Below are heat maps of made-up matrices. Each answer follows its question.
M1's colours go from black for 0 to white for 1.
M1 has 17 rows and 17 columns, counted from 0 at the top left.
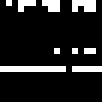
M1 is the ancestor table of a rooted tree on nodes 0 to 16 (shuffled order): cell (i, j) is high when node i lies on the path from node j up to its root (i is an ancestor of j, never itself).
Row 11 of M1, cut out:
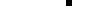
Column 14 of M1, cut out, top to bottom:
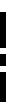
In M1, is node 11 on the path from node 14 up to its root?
yes
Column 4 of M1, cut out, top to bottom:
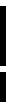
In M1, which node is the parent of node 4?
0
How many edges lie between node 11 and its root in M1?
0
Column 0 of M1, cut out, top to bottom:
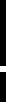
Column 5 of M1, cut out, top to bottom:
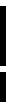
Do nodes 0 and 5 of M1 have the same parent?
no
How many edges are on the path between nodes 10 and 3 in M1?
4
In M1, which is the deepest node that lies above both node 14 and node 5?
0
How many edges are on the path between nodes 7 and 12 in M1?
4
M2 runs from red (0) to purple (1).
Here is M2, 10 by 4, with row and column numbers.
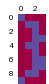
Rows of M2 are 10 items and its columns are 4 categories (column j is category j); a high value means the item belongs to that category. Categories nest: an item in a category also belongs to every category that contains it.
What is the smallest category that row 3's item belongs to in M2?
3
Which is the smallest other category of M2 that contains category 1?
2
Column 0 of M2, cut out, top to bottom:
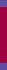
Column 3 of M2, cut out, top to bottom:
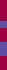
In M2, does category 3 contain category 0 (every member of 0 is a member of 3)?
no
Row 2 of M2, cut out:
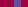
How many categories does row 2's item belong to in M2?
1
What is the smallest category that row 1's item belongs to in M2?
1
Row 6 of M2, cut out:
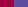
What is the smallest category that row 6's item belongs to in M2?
3
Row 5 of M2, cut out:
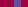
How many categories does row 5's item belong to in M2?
1
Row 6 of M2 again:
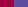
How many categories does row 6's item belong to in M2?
2
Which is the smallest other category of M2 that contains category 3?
2
